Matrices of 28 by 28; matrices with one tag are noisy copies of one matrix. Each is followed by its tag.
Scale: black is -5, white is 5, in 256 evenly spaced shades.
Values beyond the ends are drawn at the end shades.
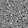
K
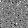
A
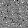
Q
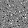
K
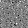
A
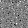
A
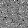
Q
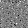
A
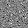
K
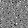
A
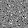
K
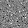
K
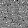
Q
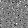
A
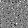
A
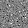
K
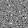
K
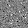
K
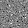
K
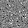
K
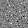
K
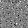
A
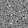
K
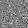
K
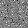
Q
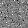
Q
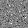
K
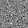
K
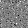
A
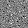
K
